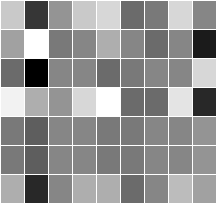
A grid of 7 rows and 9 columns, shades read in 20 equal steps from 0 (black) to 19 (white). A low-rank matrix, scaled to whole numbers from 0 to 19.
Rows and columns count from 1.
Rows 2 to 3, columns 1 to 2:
12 19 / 8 0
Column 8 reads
16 10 10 17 10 10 14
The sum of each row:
104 93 81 113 85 85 96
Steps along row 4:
down down up up down same up down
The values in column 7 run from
8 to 10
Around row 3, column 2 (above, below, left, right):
19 13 8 10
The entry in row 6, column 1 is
9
